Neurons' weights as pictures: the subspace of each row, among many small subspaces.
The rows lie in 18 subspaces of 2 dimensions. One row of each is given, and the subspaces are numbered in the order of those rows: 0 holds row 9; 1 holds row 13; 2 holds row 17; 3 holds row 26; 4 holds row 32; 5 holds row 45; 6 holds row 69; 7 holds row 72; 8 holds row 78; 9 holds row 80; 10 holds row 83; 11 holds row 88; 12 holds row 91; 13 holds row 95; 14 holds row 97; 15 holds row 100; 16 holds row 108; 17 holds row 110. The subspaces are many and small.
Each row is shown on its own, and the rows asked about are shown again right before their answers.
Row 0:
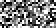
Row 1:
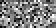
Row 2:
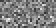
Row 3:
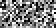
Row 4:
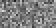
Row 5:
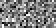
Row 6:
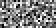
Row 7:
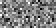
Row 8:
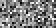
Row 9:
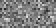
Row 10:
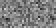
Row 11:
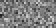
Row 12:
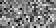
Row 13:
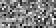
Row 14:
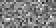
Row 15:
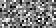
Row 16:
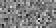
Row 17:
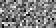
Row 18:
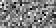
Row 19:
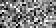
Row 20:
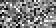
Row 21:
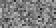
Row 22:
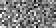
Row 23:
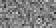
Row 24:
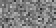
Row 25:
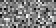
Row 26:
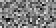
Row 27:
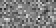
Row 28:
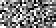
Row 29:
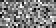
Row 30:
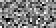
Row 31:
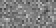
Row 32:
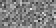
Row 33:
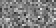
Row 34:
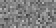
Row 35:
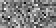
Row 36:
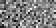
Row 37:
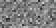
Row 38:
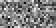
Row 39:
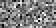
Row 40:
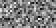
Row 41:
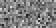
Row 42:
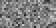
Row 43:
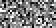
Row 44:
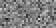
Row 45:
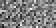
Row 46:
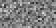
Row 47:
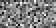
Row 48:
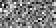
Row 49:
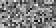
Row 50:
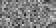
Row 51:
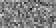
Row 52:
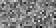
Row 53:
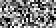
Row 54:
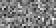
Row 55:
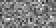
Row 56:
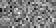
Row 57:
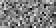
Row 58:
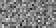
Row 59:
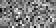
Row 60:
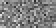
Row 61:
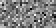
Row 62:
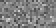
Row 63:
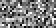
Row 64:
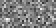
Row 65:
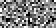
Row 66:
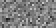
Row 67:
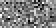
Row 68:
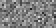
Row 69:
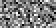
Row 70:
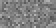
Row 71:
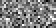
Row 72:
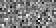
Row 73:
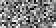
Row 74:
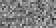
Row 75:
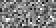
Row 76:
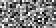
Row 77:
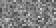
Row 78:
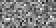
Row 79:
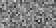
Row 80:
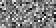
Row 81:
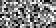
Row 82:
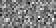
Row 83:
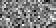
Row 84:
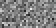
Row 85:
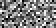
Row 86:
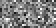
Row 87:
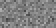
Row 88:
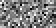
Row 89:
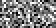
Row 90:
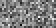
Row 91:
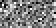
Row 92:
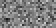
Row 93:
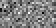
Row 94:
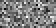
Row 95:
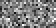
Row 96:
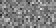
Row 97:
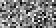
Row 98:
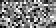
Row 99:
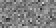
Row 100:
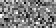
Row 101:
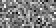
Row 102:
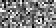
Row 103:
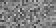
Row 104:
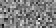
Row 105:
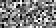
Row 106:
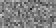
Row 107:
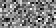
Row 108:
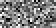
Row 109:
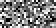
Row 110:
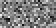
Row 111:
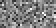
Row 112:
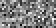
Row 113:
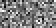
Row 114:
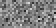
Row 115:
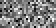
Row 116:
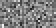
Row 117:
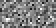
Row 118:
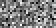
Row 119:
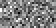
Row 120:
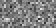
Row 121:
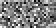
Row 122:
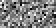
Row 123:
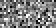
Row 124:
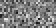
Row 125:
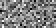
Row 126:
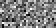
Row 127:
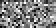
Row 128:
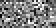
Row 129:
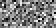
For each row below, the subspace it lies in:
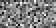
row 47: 13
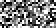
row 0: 16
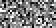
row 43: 6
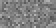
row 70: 10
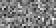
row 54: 1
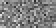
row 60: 5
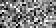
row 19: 16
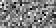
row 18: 11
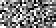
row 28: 5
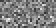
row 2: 3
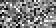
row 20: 16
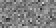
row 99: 16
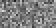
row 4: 6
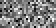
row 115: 11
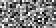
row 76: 13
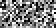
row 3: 9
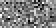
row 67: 8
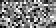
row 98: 17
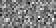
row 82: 9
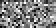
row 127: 17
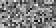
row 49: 10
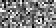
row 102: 6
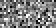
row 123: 7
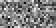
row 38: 1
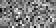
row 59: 12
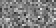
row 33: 13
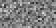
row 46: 11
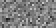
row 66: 5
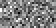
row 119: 12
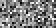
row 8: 14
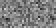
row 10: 14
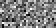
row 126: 2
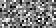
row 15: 17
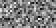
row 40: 11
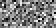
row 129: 4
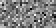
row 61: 4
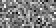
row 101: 6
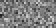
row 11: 15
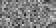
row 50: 10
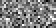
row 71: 10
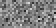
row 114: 9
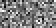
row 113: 6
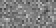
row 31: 0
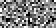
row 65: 2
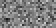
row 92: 17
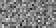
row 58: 5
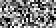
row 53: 14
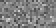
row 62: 3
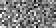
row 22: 8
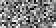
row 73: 2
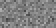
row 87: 2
